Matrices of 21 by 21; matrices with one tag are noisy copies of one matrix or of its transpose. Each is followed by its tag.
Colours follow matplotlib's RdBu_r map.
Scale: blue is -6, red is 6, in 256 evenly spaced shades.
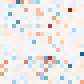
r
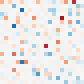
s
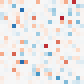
s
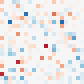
s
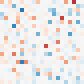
s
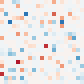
s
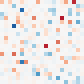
s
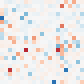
r
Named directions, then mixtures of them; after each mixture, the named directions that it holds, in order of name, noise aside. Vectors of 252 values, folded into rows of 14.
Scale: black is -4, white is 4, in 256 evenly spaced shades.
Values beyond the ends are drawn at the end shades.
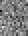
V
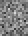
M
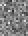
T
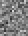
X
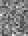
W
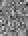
V, X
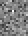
T, X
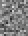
X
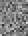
M, V, W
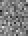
V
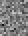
M, V, X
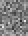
M, T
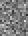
M, T, X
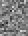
X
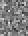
T, X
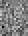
M, V, W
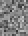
V, W, X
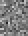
T, X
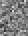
X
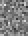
T, X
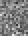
W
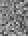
V, W, X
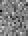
V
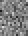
V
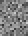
M, V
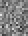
M, W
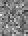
W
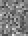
W
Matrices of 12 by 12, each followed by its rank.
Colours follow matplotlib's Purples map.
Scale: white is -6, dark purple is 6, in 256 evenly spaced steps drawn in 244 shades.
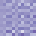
two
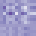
two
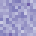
full rank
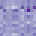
two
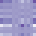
one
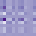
one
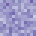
full rank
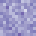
full rank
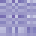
one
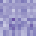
two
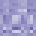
two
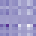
one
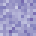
full rank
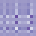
one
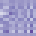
two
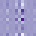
one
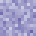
full rank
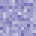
full rank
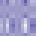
one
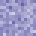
full rank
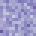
full rank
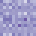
two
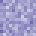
full rank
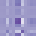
one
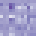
two
